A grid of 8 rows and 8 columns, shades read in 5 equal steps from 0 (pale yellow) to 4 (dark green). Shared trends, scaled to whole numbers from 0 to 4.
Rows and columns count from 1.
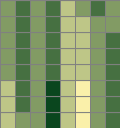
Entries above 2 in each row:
3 2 3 3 3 3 3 2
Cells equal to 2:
24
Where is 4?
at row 6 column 4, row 7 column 4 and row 8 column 4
